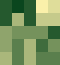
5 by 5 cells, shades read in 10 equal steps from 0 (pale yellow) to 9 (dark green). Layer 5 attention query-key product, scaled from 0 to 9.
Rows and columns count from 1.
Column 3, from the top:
8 8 5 3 3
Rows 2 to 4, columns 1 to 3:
8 3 8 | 4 5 5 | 4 6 3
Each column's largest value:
8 9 8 7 8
